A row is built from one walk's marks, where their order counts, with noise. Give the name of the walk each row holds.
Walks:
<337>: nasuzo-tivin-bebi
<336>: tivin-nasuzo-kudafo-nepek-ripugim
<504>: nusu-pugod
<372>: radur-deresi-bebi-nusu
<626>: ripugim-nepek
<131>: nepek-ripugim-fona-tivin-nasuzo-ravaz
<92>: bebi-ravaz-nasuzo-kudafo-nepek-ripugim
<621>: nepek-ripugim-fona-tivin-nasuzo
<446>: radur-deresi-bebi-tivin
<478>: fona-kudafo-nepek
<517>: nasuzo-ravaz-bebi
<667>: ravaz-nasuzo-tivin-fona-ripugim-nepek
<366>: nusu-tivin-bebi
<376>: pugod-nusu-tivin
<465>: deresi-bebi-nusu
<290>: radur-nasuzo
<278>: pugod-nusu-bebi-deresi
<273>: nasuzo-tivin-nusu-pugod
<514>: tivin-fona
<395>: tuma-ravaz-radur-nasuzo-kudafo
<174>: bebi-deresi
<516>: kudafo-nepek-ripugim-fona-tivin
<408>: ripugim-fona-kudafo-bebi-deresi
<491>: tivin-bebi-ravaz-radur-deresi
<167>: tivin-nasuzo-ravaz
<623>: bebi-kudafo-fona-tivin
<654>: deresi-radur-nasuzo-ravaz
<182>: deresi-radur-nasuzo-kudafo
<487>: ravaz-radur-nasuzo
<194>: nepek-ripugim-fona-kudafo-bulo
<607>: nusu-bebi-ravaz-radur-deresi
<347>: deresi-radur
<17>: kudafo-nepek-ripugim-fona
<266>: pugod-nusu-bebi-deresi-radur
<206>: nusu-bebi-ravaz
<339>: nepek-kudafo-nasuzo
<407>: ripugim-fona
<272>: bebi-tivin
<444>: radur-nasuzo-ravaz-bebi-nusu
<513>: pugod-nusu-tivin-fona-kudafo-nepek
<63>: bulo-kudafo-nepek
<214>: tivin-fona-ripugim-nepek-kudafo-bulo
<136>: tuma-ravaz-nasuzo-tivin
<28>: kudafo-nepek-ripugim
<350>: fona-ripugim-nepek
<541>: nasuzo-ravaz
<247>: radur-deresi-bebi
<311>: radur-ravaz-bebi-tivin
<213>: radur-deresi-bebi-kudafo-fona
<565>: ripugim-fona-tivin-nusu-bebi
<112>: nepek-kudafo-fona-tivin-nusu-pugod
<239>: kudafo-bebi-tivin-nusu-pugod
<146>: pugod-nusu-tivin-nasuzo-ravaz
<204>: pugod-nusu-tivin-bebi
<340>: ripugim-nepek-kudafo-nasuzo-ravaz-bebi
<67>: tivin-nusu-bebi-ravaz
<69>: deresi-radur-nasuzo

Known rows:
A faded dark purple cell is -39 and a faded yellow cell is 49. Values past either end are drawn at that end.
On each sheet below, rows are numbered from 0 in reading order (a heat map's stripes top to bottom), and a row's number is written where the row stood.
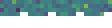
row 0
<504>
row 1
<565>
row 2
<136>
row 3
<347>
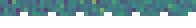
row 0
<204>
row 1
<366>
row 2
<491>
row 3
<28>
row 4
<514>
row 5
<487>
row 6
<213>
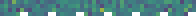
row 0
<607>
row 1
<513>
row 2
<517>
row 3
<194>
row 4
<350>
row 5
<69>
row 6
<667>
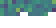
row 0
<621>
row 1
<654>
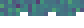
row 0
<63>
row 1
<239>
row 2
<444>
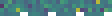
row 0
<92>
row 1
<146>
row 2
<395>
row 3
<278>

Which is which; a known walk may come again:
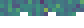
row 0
<478>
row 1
<214>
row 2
<247>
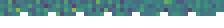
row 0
<17>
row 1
<63>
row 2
<194>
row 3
<607>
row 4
<67>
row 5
<654>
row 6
<514>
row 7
<407>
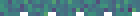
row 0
<446>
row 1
<182>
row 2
<444>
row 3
<167>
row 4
<206>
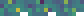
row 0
<340>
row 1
<336>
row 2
<339>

